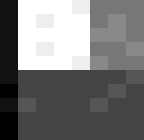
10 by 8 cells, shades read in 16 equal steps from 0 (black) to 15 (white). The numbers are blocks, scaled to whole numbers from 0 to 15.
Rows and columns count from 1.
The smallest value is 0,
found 3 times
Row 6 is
1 4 4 4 4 4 4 5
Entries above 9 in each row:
4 4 4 4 4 0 0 0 0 0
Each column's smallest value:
0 4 4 4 4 4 4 4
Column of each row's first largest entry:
2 2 2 2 2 8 7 2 2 2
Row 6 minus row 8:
0 -1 0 0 0 -1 0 1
